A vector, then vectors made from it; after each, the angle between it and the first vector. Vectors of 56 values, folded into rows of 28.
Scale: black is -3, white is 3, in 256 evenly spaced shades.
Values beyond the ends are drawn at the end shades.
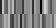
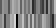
orthogonal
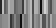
nearly parallel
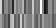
nearly opposite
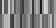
nearly parallel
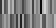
nearly parallel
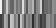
partly opposed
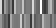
nearly opposite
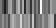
partly opposed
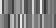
nearly opposite
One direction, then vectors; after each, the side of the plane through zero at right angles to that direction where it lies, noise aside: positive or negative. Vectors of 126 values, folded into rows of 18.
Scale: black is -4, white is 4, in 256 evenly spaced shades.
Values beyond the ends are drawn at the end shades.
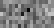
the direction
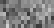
positive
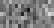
positive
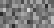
negative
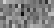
positive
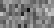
positive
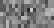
positive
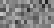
positive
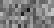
positive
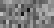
positive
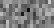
positive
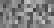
negative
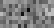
positive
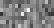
negative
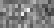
negative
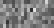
negative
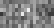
negative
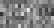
negative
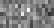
negative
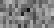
positive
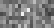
negative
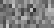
positive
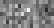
negative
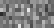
negative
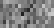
positive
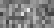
negative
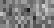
positive
